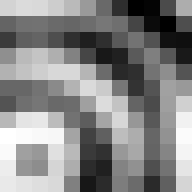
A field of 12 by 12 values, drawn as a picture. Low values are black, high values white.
The top right is the ninth with the lowest average. The bottom left is the ninth with the highest average. Rings spread out from the bottom left.
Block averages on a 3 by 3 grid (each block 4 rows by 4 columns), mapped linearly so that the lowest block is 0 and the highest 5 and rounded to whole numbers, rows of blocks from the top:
310 | 332 | 513
